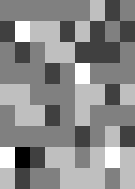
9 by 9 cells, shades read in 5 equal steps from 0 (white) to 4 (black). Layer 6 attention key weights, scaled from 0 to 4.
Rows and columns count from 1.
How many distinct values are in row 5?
3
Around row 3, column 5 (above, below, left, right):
3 2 1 3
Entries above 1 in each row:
8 5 7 8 4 6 8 3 4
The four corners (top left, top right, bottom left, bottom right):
2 2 1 1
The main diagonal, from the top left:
2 0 2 3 2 1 2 0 1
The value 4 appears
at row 8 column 2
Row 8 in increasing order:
0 0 1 1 1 1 2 3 4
